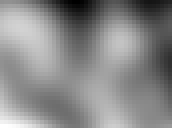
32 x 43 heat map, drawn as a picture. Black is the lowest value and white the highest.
Mirror symmetry: none. Slope: up to the bottom left. Lone odd cells: none. Ninth with the lowest average: top middle.
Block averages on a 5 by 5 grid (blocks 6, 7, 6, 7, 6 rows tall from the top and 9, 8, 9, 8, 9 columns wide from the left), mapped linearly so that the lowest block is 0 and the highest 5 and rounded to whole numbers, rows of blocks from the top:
4 2 0 2 0 / 5 4 2 4 2 / 4 4 3 4 1 / 3 3 4 3 2 / 5 3 3 4 3
